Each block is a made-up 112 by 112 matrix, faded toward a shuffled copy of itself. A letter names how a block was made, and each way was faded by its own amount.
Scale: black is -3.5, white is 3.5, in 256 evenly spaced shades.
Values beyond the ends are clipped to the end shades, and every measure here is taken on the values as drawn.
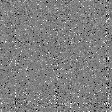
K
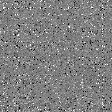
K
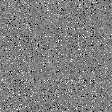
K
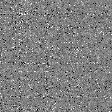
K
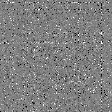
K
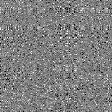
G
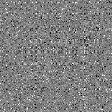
G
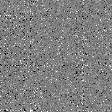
K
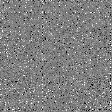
K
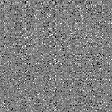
G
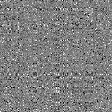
G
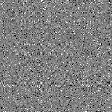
G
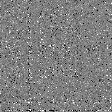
K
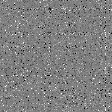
K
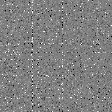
K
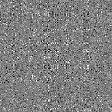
G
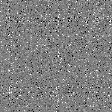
K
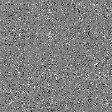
K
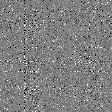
K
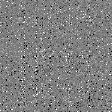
K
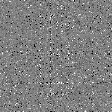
K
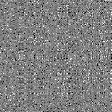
G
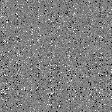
K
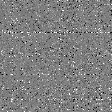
K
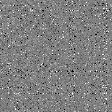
K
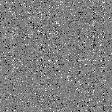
K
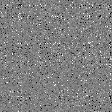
K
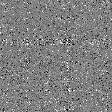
K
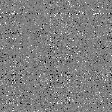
K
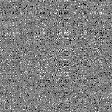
G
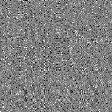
G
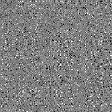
G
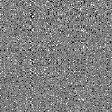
G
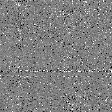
K
